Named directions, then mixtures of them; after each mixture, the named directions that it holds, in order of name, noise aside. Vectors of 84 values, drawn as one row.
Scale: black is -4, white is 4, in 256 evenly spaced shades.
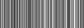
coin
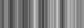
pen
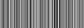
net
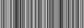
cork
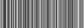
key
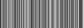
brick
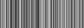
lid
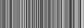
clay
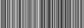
lid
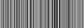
net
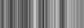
pen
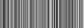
brick, key, net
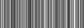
coin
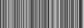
brick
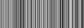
clay, cork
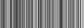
clay, cork, pen
